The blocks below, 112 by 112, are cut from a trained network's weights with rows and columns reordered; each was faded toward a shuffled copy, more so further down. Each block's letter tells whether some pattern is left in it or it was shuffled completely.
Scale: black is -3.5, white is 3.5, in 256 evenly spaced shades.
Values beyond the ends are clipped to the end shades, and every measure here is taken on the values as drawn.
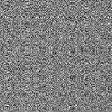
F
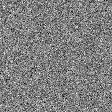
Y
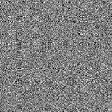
F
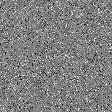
Y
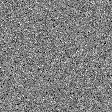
Y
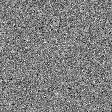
Y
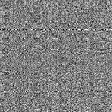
F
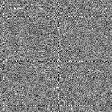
F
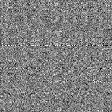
F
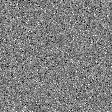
Y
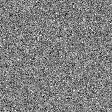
Y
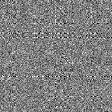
F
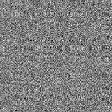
F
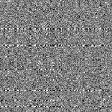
F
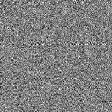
F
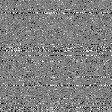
F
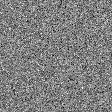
Y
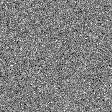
Y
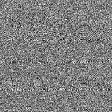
F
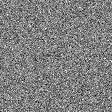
Y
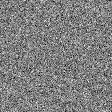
Y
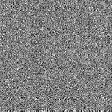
F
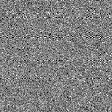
F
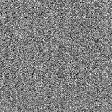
F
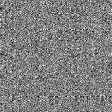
F
